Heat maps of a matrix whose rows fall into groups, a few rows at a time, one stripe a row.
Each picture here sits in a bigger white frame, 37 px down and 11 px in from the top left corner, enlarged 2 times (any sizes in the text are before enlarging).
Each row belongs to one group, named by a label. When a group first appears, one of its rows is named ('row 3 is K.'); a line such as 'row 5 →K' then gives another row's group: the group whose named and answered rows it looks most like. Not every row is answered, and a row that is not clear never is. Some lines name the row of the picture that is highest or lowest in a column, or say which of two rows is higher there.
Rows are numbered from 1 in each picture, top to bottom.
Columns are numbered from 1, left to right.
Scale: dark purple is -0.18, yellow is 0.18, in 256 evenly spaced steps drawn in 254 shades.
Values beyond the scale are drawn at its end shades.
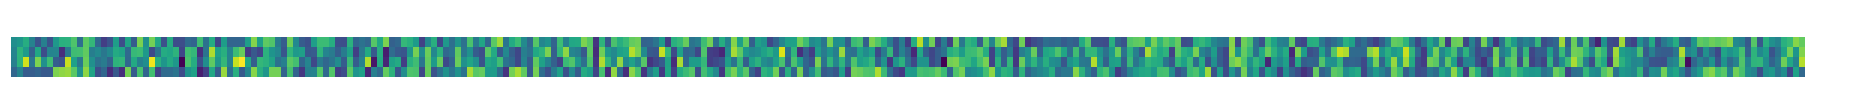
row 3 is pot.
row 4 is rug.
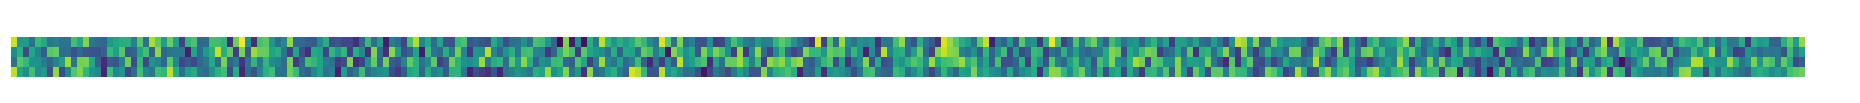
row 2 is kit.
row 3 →rug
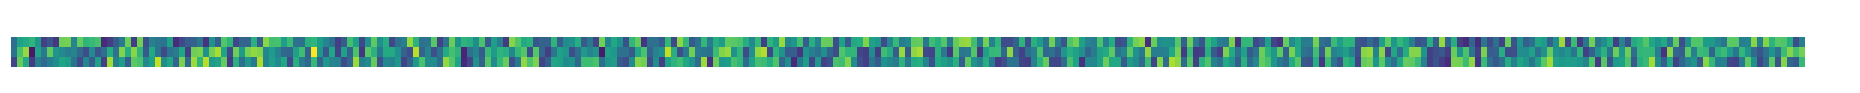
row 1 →rug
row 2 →kit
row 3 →kit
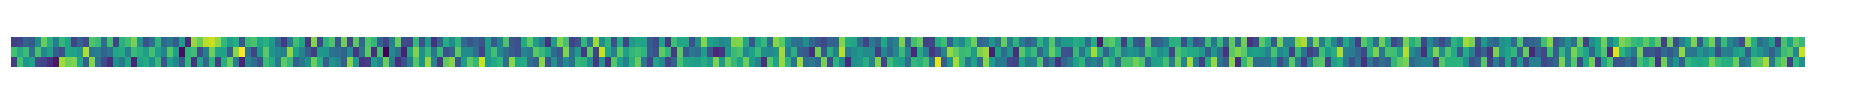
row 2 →pot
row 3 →rug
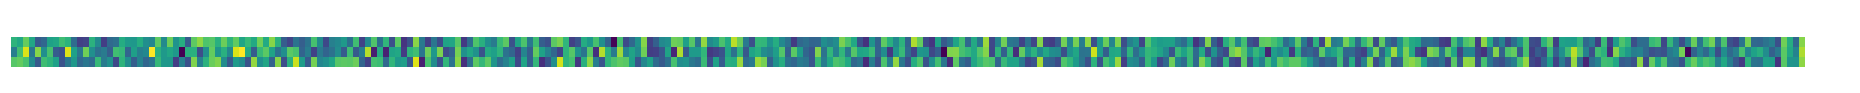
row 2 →pot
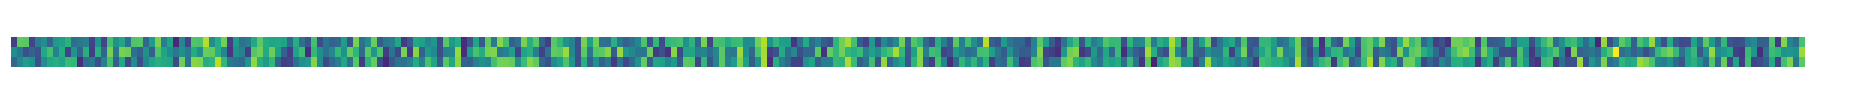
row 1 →kit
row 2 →kit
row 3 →kit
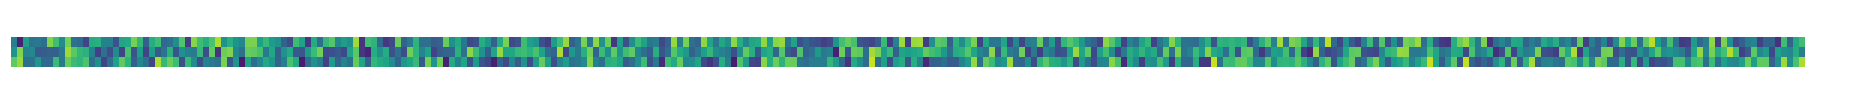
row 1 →kit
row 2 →rug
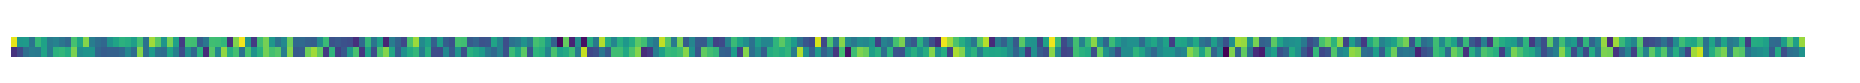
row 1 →pot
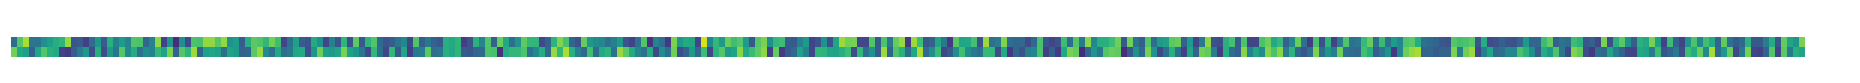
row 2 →kit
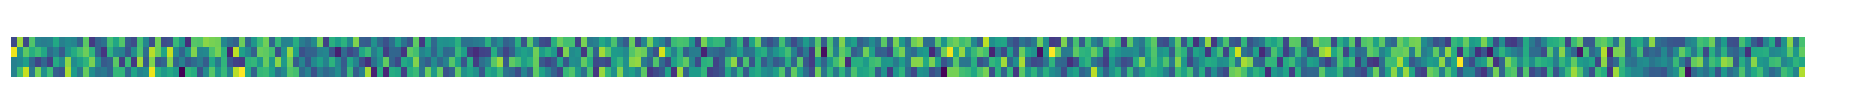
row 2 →pot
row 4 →pot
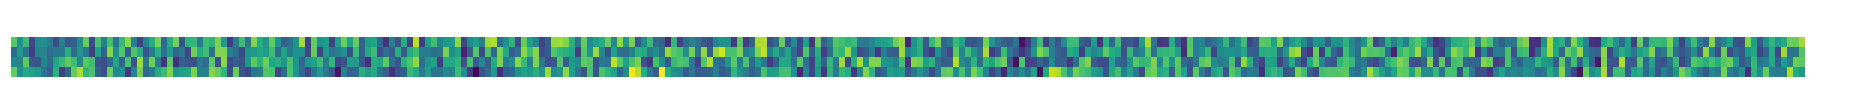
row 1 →kit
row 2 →kit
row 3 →rug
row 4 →pot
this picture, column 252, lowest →3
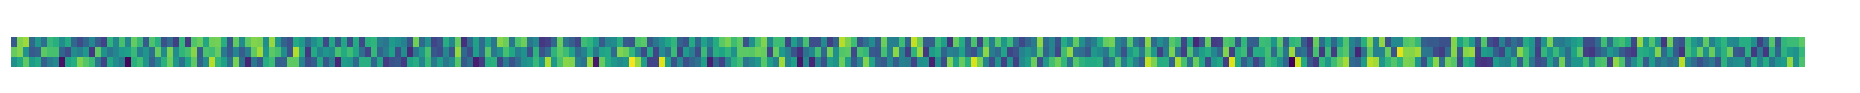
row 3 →pot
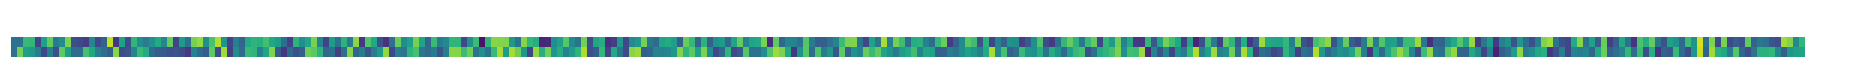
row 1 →kit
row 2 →rug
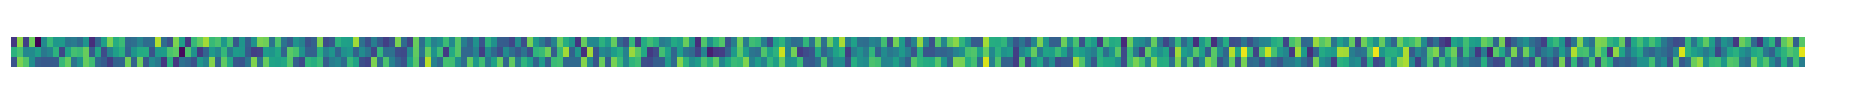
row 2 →pot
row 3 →rug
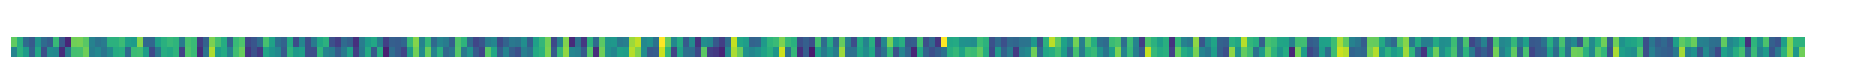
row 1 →pot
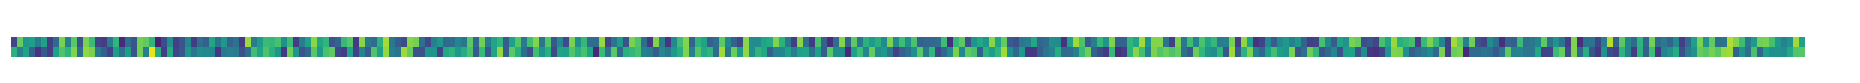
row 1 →rug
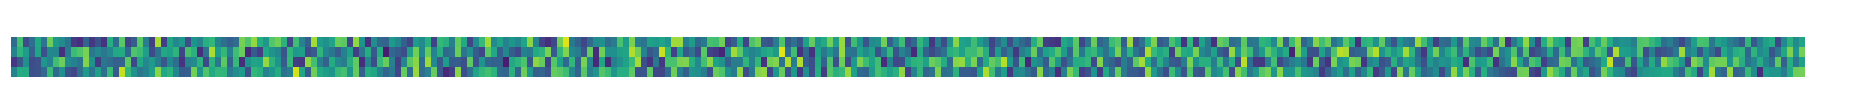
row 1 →kit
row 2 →pot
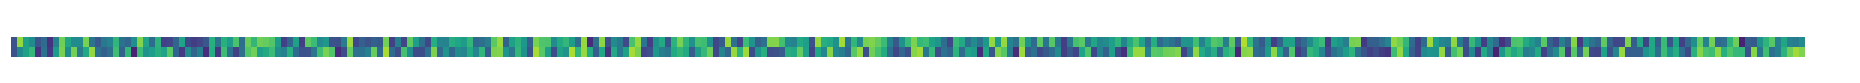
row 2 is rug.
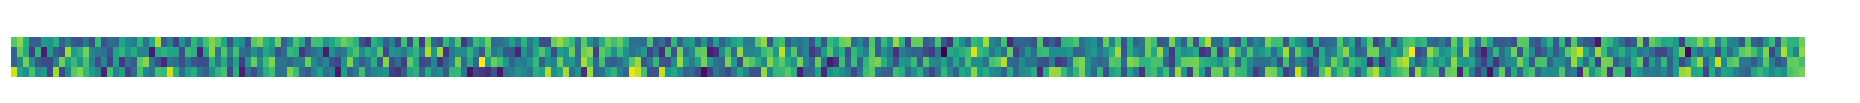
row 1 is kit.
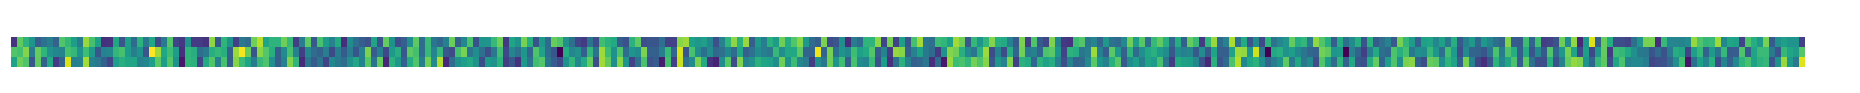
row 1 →rug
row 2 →pot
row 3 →pot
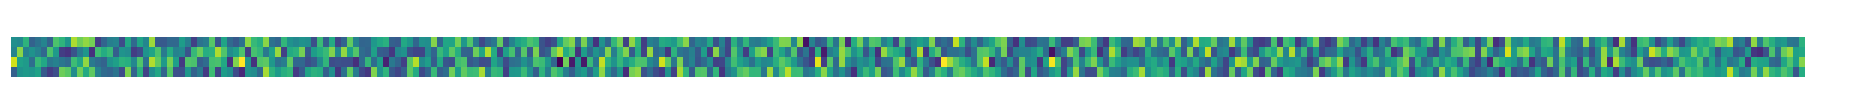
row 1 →rug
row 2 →kit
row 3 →pot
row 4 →rug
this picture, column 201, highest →1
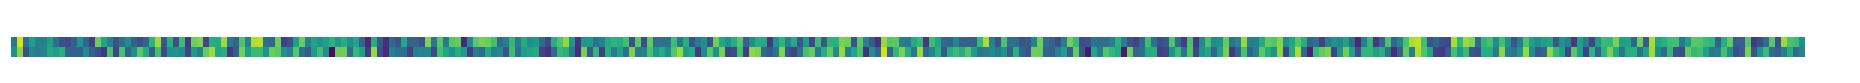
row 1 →kit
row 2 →kit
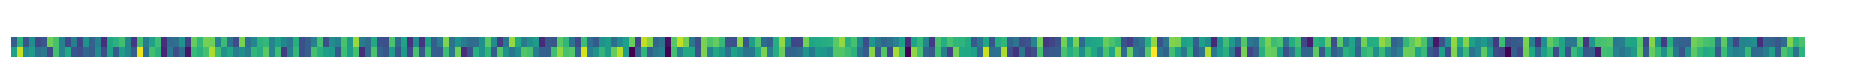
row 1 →kit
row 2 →kit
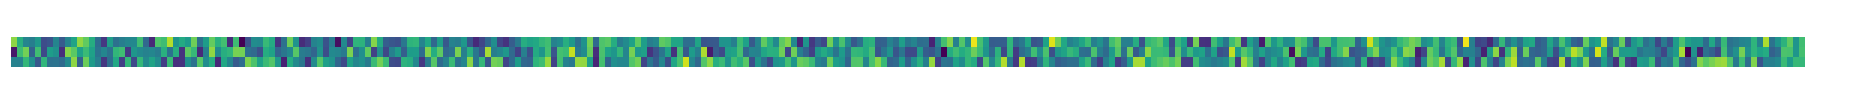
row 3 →rug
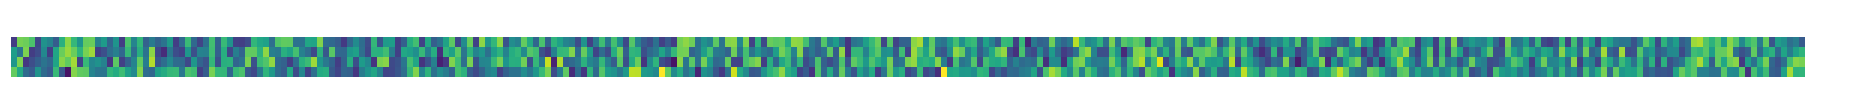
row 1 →rug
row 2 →rug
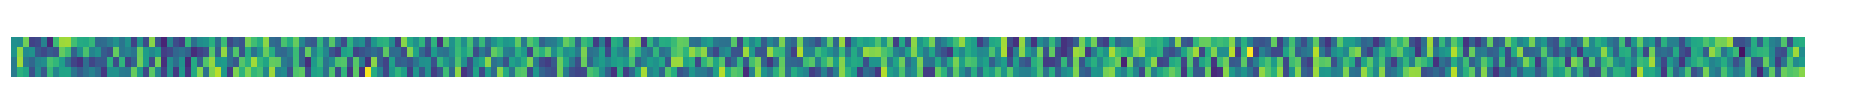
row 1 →rug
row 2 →rug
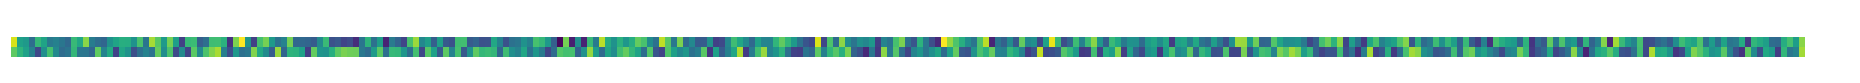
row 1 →pot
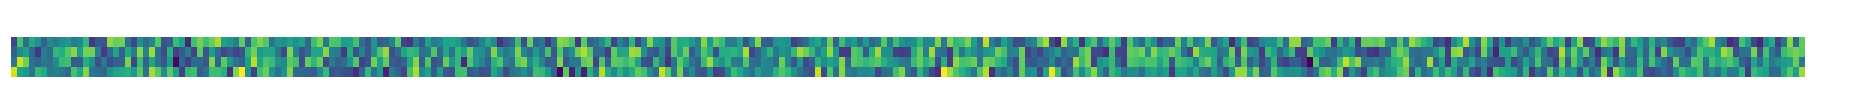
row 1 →kit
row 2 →rug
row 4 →pot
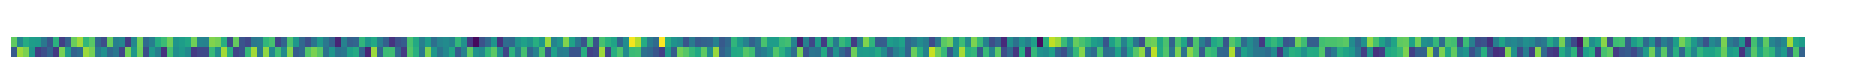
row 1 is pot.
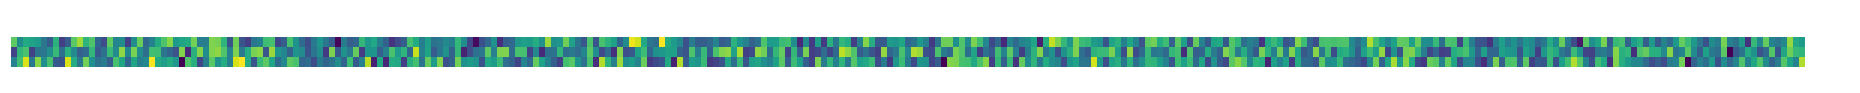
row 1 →pot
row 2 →kit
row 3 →pot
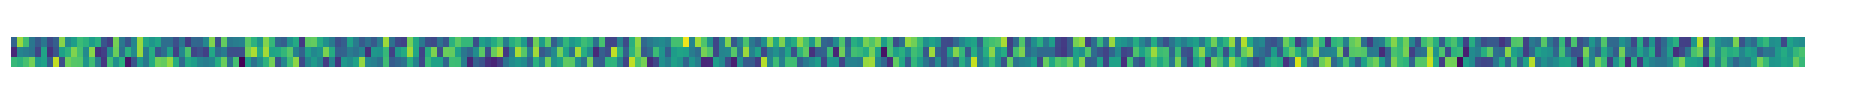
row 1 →rug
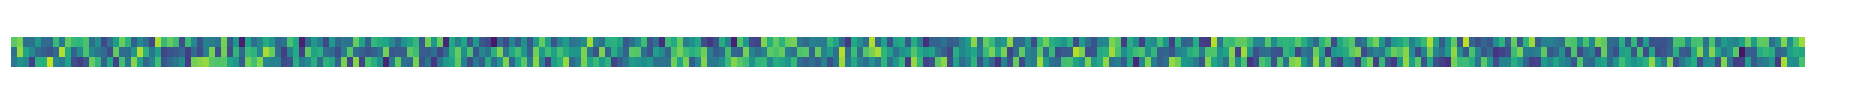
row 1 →pot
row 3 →kit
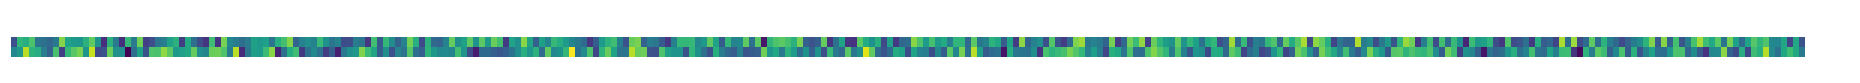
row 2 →pot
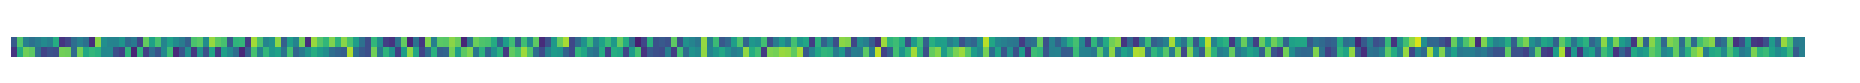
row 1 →kit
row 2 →rug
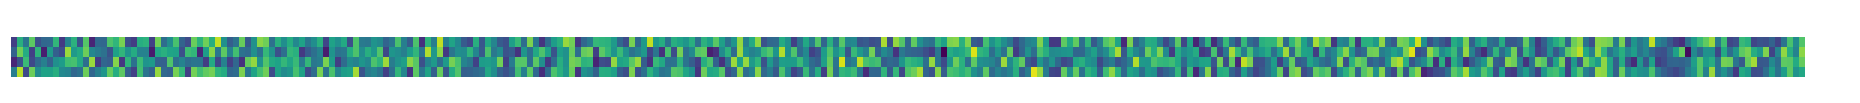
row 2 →pot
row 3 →rug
